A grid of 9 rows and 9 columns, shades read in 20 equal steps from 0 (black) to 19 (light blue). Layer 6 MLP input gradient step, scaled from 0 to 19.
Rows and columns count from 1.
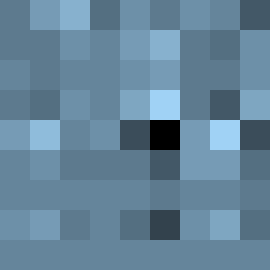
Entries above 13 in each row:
2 2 1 3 4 2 0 2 0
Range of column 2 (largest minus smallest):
7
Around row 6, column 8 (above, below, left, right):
19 12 14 10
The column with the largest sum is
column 2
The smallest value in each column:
11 10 11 10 7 0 11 8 7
